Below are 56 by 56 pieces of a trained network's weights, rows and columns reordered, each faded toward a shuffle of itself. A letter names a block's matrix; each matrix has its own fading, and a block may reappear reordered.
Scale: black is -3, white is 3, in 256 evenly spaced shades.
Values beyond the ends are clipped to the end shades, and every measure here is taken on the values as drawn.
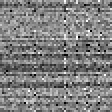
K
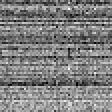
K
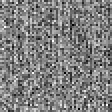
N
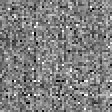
N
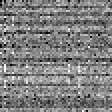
K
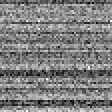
K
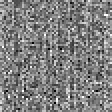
N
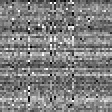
K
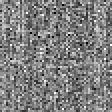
N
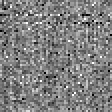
N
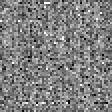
N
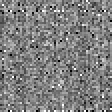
N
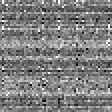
K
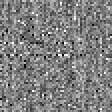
N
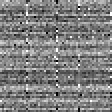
K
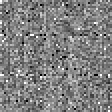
N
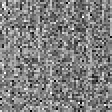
N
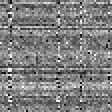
K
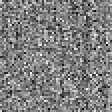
N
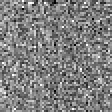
N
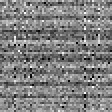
K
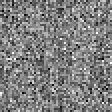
N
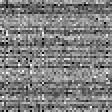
K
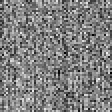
N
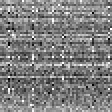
K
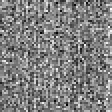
N
